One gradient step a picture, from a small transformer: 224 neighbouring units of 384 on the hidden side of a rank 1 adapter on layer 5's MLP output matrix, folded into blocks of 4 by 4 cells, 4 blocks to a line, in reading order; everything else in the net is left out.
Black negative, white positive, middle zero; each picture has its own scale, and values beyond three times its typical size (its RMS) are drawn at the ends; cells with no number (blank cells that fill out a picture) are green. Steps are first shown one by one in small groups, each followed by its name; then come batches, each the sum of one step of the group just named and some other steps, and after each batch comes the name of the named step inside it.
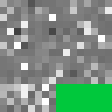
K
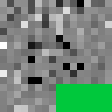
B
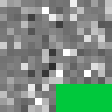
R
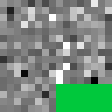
R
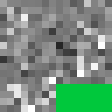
K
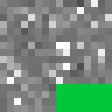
B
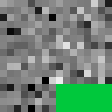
R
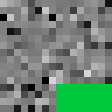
R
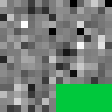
K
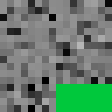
K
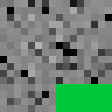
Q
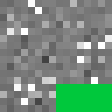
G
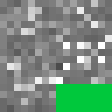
G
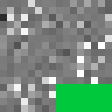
G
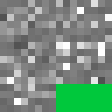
G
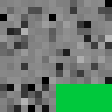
G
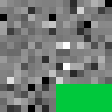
G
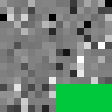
G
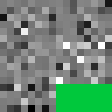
G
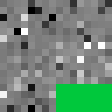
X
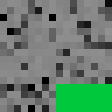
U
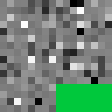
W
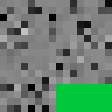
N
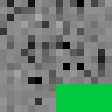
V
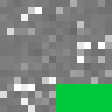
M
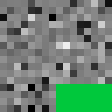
N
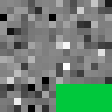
U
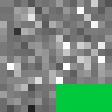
X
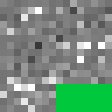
M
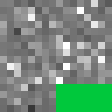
X
